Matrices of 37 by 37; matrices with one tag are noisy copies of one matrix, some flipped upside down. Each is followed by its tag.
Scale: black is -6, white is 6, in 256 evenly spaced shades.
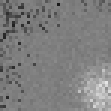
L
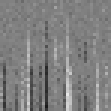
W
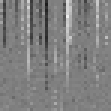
W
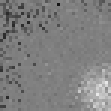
L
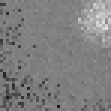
L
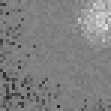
L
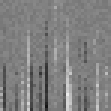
W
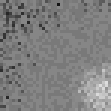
L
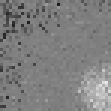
L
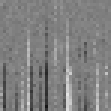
W
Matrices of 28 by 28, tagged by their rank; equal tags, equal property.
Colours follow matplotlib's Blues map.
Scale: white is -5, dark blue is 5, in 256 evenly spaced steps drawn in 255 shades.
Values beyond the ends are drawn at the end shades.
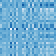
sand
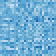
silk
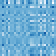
sand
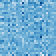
silk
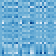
sand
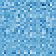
silk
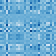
sand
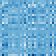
sand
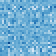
silk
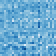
silk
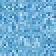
silk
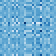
sand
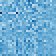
silk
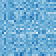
silk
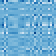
sand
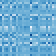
sand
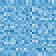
silk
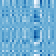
sand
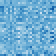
silk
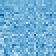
silk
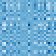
sand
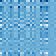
sand
